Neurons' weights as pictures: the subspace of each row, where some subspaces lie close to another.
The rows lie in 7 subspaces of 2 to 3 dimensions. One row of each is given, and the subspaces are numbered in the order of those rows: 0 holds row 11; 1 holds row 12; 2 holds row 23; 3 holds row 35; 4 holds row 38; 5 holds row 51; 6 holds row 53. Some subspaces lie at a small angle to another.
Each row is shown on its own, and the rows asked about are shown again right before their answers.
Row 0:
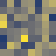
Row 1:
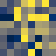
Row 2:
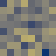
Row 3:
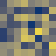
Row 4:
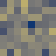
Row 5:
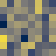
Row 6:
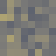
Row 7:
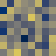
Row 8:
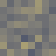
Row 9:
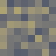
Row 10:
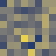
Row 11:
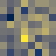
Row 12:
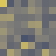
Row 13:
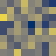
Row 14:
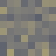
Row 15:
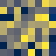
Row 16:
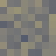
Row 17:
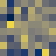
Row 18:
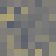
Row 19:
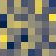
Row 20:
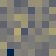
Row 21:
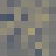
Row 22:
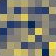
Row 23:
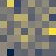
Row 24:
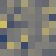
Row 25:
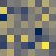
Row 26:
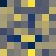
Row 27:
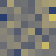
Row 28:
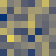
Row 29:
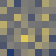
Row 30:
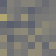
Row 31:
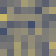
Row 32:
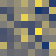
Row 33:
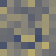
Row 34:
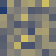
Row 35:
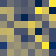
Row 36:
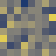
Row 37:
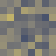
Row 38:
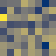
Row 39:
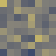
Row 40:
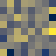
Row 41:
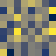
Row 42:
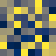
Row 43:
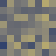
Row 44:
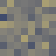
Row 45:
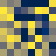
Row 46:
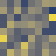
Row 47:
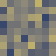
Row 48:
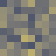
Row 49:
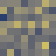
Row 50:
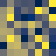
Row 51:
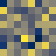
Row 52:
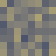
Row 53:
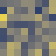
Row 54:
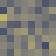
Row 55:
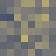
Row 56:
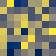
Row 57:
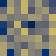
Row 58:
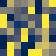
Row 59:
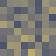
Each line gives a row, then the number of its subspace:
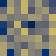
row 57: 1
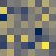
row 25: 5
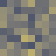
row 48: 5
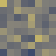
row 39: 5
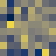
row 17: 0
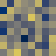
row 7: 6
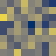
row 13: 1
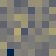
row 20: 2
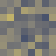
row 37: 0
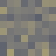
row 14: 6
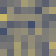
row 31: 4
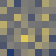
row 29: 6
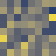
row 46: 2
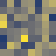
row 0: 6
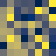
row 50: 3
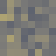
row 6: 3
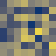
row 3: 0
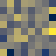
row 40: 2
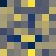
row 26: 5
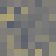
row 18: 0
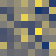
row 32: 3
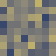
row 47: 6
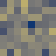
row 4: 1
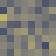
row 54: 4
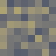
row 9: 0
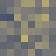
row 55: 3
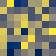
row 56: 2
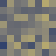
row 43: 0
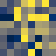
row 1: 3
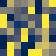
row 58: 6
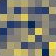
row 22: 0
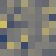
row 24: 2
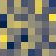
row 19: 6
